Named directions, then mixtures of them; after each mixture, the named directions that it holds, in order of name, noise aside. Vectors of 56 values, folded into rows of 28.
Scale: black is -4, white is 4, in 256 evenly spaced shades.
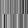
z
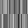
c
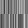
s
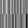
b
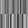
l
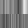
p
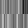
p, z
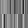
c, z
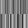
l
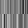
z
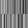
c, l, z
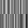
b, s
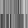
l, p, s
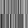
l, p, s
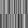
b, c, s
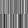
p, s, z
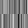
c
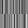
b, s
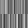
c, s, z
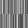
b, s, z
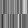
c, p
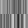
c, l, p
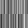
s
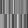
b, l, z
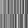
b, s, z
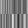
c, l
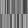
c, l, p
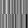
b
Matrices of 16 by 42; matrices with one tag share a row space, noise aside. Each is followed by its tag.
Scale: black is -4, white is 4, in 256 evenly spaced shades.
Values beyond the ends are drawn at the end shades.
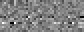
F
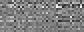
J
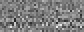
J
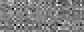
J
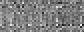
J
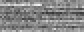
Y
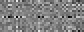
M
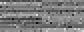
Y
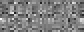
F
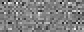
M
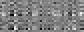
F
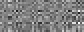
M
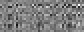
M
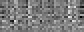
F
